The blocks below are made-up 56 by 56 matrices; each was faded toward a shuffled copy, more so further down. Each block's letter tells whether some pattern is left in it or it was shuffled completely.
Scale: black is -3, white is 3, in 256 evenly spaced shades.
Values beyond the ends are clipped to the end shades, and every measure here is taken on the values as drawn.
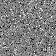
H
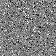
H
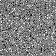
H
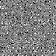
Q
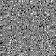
Q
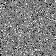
H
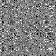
Q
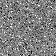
H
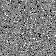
H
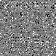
Q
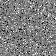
H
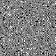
Q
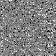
Q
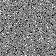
H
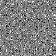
Q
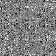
Q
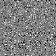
Q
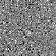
Q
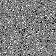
H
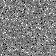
H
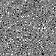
Q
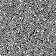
H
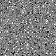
Q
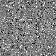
Q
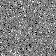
H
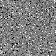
Q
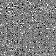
Q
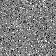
H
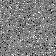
H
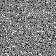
H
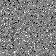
H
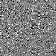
Q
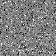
Q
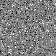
Q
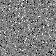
H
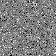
Q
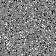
H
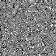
Q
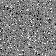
H
